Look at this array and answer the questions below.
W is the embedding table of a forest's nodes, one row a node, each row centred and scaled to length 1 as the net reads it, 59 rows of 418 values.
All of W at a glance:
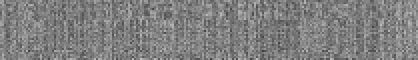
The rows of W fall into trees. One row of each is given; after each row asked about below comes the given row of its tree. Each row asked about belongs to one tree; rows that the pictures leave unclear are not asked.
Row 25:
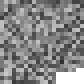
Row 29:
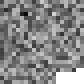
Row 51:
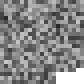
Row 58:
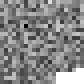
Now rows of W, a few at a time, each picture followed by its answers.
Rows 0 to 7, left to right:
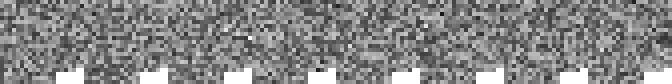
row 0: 25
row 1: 58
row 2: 58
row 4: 29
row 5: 29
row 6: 29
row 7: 51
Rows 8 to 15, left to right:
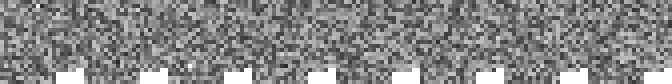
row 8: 25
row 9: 51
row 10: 51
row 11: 29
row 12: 29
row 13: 29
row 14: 29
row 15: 29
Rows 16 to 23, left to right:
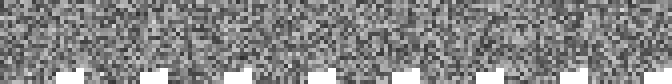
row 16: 29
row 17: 58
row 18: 58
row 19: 29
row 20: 25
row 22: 25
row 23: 25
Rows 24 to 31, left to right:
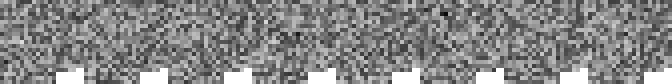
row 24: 25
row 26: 25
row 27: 51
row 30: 25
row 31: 25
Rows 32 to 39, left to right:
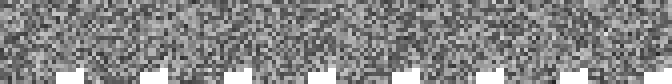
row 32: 29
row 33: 58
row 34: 25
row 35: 25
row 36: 25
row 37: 29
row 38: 51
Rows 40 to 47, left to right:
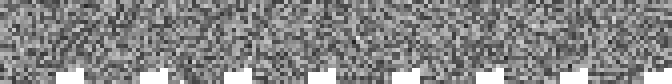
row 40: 25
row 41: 29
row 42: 58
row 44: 29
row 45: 25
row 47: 51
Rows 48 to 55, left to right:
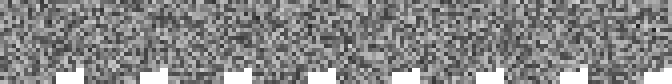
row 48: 25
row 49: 25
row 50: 51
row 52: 29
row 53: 25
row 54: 29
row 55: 58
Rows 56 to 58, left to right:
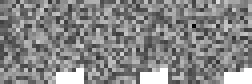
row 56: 29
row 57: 25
